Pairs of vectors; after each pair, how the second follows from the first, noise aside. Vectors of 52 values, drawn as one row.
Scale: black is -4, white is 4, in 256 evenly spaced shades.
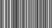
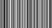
sign-scrambled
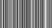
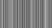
shrunk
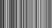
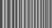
sign-scrambled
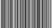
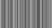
shrunk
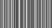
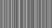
shrunk
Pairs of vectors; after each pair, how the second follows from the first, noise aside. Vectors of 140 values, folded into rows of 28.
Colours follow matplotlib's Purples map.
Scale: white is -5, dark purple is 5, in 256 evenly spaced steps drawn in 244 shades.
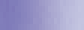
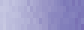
reversed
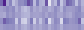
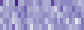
shuffled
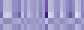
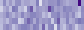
shuffled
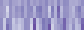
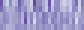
reversed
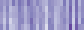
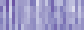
reversed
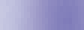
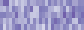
shuffled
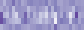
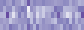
reversed
